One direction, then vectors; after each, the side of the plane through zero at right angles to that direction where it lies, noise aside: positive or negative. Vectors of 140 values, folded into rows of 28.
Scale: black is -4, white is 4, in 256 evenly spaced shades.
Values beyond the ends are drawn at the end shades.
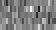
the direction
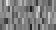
negative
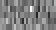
positive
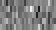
positive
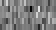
negative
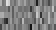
negative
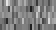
negative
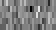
negative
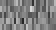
positive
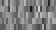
negative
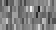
positive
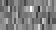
positive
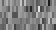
negative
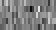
negative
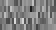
negative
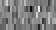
negative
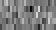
negative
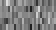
negative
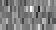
positive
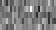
positive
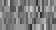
positive
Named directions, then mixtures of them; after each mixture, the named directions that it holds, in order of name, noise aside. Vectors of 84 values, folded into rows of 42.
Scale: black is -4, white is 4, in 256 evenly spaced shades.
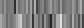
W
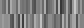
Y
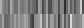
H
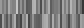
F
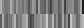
F, H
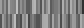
F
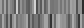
F, W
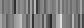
W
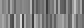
W, Y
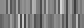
Y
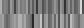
H, W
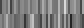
H
